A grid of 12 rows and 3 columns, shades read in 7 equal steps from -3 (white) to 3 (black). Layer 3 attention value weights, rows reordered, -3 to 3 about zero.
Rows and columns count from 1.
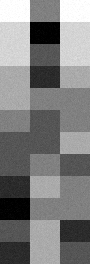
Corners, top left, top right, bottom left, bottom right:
-3 -3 2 1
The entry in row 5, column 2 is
0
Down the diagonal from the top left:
-3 3 -2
